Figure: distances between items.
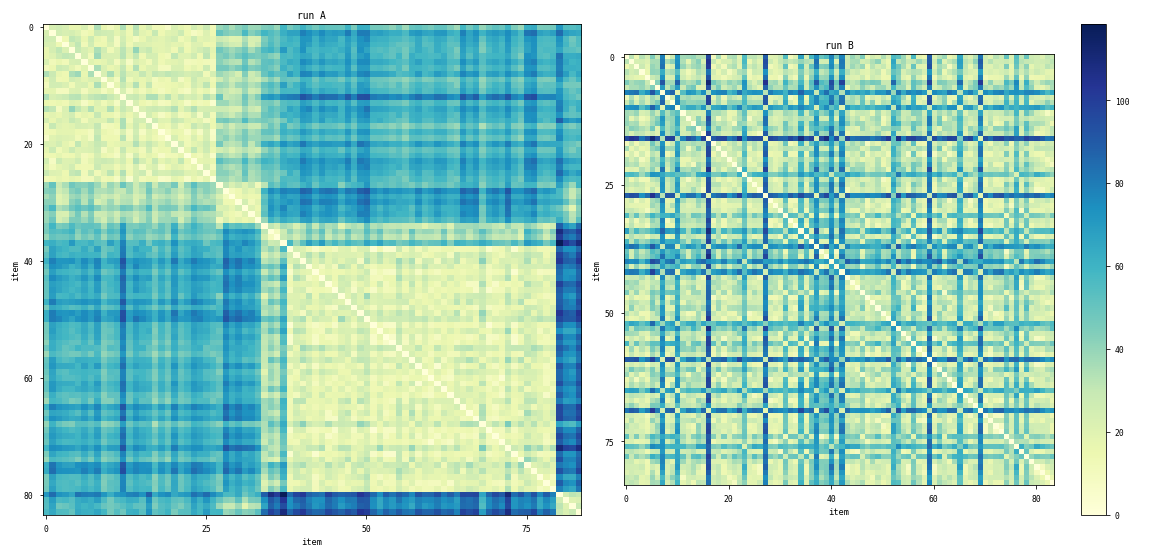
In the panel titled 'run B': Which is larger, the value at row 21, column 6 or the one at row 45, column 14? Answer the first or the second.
the first
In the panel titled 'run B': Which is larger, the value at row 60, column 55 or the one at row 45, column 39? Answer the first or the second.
the second
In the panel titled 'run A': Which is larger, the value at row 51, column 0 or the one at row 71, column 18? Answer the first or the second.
the second
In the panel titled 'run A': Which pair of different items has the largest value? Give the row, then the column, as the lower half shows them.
80, 37
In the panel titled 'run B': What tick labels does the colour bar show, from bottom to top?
0, 20, 40, 60, 80, 100
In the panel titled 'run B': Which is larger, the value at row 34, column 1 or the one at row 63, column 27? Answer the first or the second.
the second
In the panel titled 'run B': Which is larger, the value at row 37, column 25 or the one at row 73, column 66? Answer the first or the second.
the first
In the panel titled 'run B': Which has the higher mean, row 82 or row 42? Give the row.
42
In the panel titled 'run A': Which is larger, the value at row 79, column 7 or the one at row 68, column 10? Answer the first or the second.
the first
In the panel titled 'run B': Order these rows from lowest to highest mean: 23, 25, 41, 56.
25, 41, 56, 23
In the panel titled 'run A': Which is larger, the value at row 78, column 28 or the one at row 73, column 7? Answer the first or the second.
the first
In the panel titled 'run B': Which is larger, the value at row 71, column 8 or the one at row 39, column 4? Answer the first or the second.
the second
